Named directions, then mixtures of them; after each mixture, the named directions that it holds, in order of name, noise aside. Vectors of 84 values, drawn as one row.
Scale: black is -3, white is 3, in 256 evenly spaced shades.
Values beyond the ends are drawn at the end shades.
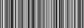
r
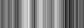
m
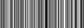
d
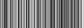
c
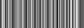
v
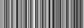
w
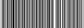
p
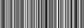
d, v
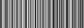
p, v, w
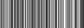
c, d, r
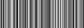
c, r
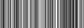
m, r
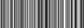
d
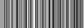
w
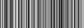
c, r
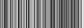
c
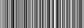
p, v, w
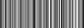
p, v, w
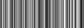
d, v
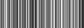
c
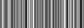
d, v, w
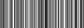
d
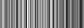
m, v, w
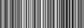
c, m, v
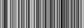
c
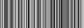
c, r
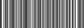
v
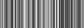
c, m, r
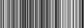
c, m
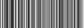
c, p, r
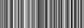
c, d, r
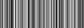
r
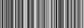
r, v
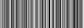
p, w
